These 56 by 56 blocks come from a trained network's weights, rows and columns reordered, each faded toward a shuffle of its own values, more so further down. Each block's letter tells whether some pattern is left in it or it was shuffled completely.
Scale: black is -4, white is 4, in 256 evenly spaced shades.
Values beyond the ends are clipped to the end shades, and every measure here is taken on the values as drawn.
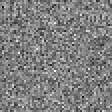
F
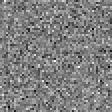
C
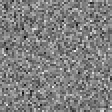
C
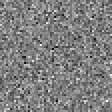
F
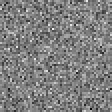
F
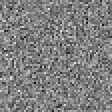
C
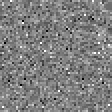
F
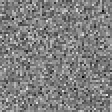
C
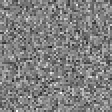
C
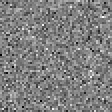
F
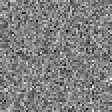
C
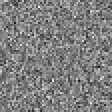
C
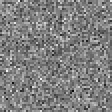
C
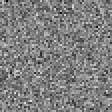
F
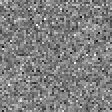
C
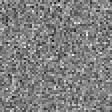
F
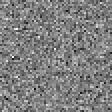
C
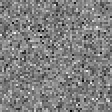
F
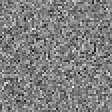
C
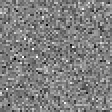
F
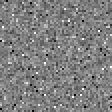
F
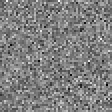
F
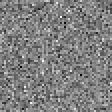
F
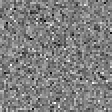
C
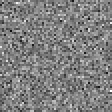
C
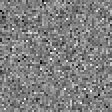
F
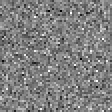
F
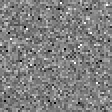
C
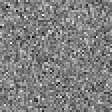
F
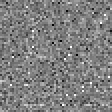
C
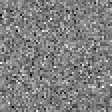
F
